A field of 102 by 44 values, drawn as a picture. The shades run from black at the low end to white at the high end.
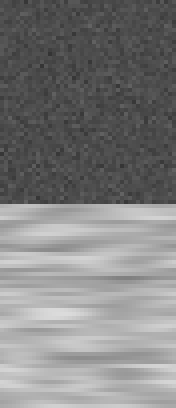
The table splits into 2 rows of 1 panel. Panel 1,1: low, fine-grained, faint in contrast. Panel 2,1: high, streaked across.
